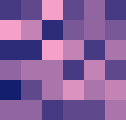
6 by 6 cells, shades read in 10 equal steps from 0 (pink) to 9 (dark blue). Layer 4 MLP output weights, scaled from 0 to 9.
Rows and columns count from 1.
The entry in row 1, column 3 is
0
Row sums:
30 24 28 25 24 30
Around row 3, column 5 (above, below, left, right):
4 2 2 3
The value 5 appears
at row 2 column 4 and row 2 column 6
